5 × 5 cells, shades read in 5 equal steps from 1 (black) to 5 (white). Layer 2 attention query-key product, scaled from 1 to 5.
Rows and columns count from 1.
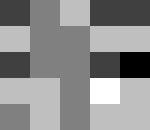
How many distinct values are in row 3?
3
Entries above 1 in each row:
5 5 4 5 5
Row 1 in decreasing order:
4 3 2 2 2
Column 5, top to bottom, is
2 4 1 4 4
